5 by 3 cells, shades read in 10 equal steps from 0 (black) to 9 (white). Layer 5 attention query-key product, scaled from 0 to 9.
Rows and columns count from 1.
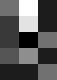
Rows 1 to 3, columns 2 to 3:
9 1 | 8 1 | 0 4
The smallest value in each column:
1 0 1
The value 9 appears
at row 1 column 2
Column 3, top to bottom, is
1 1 4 1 4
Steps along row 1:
up down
